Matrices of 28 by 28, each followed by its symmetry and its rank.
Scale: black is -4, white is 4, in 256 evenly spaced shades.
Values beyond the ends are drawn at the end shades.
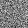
antisymmetric, full rank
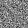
antisymmetric, full rank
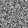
antisymmetric, full rank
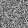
neither, full rank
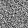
antisymmetric, full rank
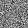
antisymmetric, full rank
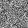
antisymmetric, full rank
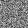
antisymmetric, full rank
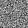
antisymmetric, full rank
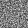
neither, full rank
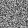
antisymmetric, full rank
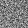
antisymmetric, full rank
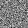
antisymmetric, full rank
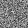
neither, full rank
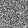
neither, full rank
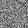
neither, full rank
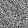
antisymmetric, full rank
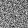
antisymmetric, full rank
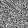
neither, full rank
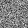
neither, full rank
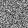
neither, full rank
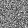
neither, full rank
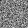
neither, full rank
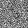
neither, full rank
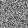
neither, full rank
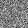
neither, full rank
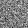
antisymmetric, full rank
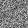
neither, full rank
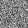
neither, full rank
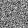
antisymmetric, full rank
